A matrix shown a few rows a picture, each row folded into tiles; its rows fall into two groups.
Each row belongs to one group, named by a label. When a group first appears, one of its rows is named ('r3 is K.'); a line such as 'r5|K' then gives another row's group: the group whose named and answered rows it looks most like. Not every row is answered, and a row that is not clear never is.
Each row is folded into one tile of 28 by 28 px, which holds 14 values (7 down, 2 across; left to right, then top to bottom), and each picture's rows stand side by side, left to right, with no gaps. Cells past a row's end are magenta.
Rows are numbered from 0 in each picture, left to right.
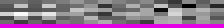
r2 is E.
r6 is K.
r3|K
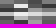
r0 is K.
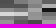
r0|K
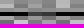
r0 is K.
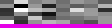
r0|E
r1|K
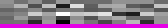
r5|E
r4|K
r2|E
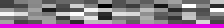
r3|K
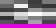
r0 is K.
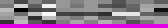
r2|K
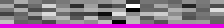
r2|K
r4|E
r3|K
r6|K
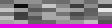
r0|K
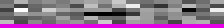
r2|K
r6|E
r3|K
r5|K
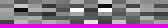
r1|K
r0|E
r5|K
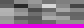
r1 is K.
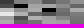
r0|K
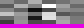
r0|E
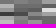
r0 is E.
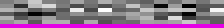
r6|K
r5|K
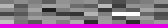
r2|K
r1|E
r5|K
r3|E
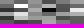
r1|E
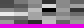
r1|E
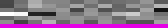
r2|E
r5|E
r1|K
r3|E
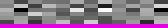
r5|E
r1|E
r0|E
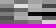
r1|K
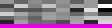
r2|E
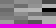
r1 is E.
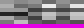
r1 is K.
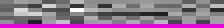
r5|K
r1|E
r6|E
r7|E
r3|K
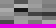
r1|K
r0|E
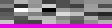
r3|K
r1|E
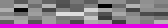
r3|K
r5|K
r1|E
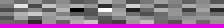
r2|E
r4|E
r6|E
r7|E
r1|E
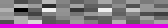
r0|E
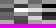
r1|K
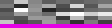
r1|E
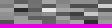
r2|K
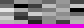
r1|E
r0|K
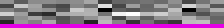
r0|E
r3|E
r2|E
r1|K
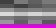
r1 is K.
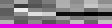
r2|K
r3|K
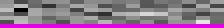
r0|E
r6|K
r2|E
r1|K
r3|K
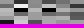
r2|K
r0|E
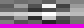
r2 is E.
